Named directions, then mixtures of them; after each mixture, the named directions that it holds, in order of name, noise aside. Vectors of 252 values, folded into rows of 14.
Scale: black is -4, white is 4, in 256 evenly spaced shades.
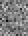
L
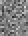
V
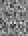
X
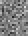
V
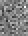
L, V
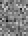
L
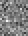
L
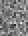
V, X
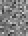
V, X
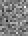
L, V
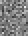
V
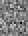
X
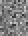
V, X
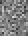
V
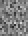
X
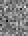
L, V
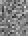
V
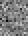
L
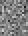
V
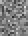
V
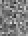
V, X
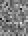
L, X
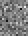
L, V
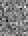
L, V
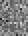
L, X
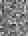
V, X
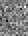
L, V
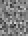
X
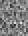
X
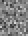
X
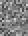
L, V
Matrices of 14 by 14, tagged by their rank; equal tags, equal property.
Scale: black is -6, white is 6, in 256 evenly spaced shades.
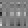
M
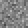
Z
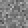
Z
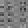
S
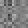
S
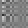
M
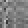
S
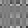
M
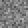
Z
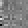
S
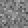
Z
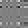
M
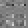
S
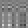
M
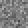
Z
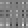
M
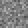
Z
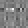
S
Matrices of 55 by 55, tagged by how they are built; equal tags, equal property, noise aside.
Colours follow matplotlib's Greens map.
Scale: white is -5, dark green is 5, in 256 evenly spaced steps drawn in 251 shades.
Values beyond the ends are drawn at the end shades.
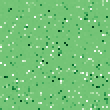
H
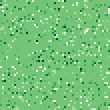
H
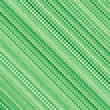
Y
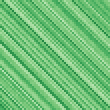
Y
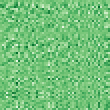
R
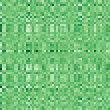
R
